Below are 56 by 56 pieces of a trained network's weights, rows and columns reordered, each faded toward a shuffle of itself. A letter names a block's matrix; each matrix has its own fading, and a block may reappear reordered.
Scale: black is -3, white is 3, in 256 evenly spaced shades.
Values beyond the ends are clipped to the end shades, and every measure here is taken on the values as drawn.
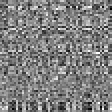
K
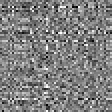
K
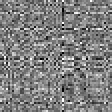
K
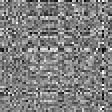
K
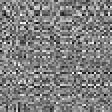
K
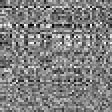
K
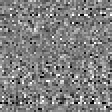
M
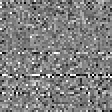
M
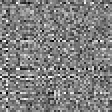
K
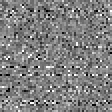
M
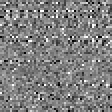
M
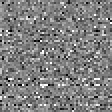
M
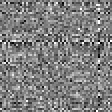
K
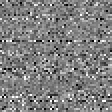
M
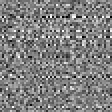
K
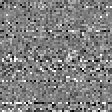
M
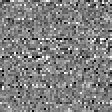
M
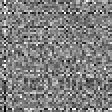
K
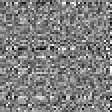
K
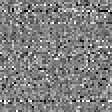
M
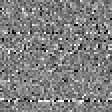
M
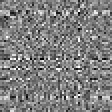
K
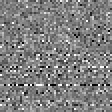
M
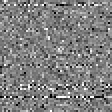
M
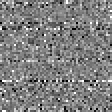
M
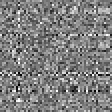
K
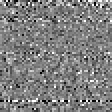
M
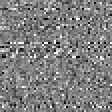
M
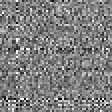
K
